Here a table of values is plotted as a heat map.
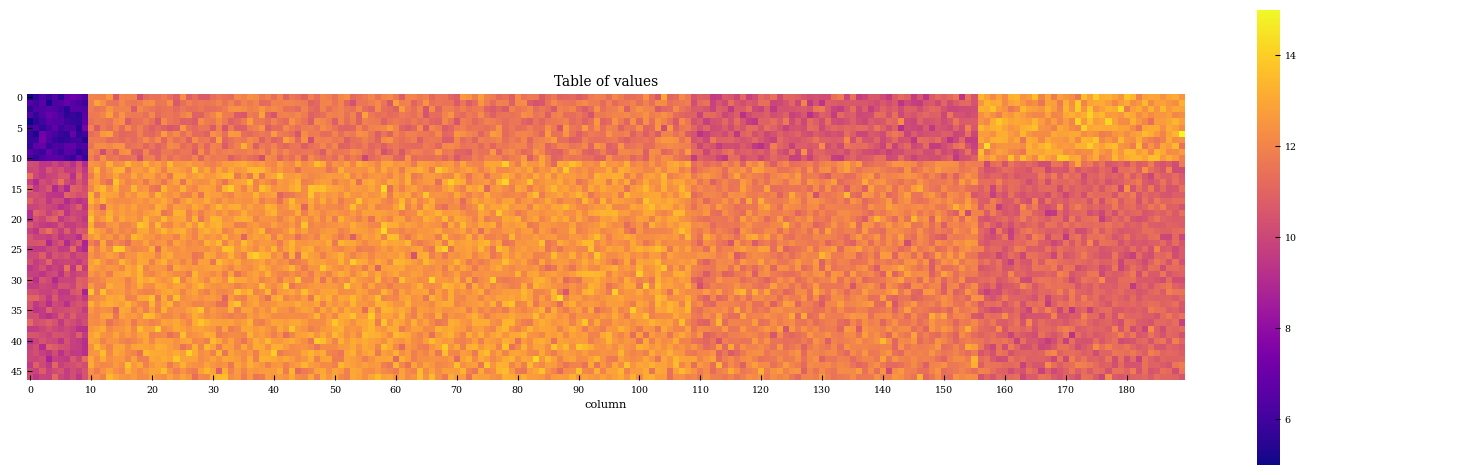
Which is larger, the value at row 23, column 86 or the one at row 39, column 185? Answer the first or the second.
the first
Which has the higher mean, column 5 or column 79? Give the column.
79
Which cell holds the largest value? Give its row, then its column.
6, 189
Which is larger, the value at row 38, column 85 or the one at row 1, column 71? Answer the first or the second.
the first
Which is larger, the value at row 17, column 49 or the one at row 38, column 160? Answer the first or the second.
the first
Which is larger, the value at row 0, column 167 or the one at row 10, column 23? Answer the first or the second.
the first
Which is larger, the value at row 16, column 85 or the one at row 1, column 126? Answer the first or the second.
the first
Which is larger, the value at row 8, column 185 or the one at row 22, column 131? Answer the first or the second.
the second
